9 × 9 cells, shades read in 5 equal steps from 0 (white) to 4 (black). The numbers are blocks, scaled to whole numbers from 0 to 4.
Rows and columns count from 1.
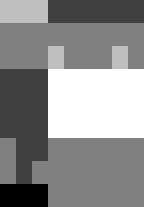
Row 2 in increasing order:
2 2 2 2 2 2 2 2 2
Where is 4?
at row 9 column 1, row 9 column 2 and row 9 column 3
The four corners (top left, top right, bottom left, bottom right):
1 3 4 2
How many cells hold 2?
37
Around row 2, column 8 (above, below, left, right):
3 1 2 2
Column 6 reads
3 2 2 0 0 0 2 2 2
